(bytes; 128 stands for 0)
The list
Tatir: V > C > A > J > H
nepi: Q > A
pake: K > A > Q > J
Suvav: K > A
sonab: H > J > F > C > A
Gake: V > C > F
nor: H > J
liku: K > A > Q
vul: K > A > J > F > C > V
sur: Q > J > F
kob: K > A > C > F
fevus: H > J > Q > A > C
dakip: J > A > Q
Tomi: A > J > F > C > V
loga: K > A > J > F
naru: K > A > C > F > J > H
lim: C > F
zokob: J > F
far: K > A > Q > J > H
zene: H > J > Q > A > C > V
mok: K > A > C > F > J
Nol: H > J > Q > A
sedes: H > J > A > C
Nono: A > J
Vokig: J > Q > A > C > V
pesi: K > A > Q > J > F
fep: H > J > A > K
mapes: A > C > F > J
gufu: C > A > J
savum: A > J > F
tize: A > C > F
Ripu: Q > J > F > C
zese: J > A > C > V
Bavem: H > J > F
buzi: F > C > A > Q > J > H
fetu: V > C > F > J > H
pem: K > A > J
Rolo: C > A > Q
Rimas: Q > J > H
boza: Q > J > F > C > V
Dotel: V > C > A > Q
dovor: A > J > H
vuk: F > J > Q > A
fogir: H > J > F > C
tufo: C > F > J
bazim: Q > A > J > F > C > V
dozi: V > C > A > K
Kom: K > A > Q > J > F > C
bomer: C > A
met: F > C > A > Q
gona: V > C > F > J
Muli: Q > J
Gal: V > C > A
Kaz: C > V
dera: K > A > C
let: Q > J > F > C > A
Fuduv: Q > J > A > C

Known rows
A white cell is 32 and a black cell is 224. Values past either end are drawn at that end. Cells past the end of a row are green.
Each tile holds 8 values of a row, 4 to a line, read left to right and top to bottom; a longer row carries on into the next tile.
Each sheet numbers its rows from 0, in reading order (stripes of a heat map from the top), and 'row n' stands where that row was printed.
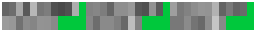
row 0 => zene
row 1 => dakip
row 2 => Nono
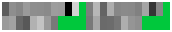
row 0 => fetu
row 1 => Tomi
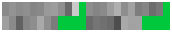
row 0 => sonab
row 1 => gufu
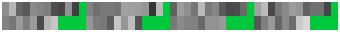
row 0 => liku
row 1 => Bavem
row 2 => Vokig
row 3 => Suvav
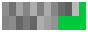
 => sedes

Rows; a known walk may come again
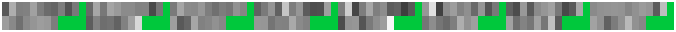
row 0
bazim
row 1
bomer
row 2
let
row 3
zene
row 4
dozi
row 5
vul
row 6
Rimas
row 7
sonab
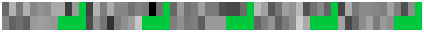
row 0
tufo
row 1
Kaz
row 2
Vokig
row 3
pem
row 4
Ripu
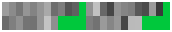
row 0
Nono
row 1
liku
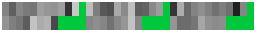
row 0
Bavem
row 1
fep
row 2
boza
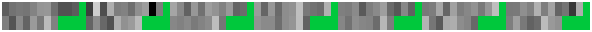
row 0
Muli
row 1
Gake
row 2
savum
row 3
dovor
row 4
dakip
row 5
buzi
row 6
Tatir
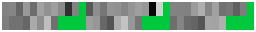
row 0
zokob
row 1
fetu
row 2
gufu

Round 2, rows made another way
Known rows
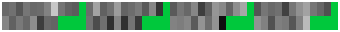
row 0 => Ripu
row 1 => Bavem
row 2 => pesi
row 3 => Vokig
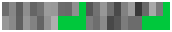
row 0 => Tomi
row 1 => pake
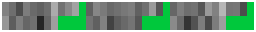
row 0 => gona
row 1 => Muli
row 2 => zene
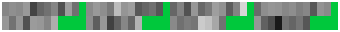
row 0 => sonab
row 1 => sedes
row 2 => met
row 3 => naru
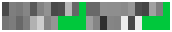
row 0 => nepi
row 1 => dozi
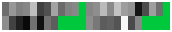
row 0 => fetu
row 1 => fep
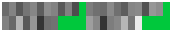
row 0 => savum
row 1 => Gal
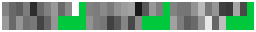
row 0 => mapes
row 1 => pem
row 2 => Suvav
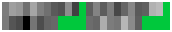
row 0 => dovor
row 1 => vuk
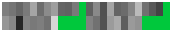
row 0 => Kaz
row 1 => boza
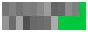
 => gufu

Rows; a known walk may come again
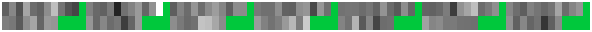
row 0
boza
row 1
mapes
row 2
Rolo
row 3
bomer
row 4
loga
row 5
Kom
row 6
tufo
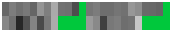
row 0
zene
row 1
zese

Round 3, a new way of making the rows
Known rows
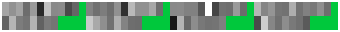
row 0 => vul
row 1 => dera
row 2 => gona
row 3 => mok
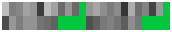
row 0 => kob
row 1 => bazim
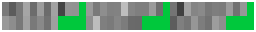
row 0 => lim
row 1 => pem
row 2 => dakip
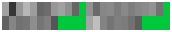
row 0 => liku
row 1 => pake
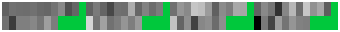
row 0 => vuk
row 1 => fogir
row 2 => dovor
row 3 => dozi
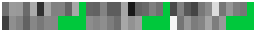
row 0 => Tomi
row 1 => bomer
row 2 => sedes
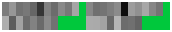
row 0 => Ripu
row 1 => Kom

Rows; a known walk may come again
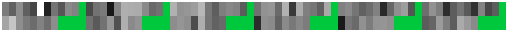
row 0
tufo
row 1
fep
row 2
naru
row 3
Tomi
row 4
Gal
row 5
sonab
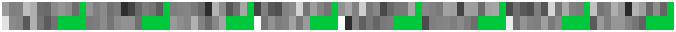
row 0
far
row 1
Suvav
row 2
zokob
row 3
sedes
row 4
Rimas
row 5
tize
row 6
fevus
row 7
kob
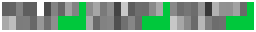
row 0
gufu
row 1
Muli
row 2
dera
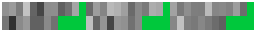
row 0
sur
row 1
dovor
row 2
pem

